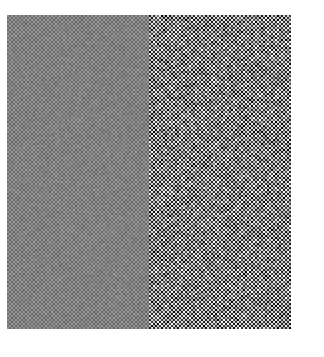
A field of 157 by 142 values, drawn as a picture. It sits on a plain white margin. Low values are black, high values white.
No overall slope runs across the table. Overall the values sit about 50% of the way up the scale. No row or column stands out. The left part is calmer, up to a seam about 50% of the way across. A checkerboard runs through the table.
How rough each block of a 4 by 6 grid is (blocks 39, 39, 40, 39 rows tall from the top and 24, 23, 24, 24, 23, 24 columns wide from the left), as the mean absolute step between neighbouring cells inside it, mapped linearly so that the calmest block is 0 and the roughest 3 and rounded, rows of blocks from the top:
000333
000333
000333
000333
